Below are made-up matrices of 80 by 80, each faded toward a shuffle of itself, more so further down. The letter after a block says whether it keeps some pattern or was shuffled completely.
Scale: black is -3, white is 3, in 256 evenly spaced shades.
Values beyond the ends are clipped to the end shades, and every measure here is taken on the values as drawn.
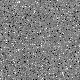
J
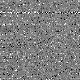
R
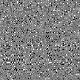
R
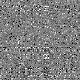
R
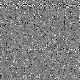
R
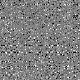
R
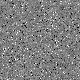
J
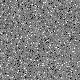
J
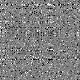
R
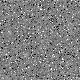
J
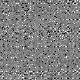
R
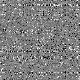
R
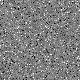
J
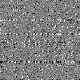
R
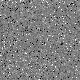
J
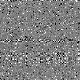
R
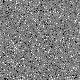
J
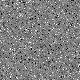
J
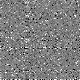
R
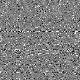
R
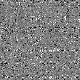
R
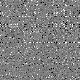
R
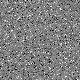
J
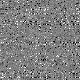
R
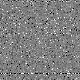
R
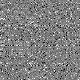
R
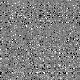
R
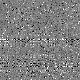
R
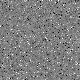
J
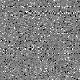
R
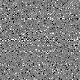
R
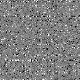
R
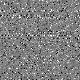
R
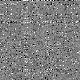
R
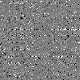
R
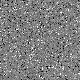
J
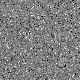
J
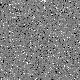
J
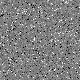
J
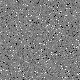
J
